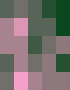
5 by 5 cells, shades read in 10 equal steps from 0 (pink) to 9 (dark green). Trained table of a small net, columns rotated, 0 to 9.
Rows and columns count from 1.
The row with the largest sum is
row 1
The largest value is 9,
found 2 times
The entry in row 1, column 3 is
6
